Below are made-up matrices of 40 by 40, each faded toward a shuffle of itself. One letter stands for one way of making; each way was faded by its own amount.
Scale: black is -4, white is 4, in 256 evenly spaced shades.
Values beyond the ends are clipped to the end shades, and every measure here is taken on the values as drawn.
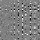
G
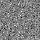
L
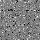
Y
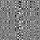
G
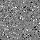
Y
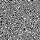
Y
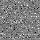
Y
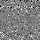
Y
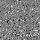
Y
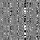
G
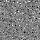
Y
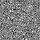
L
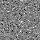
L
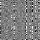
G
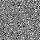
L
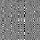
G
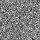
L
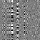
G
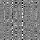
G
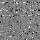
Y
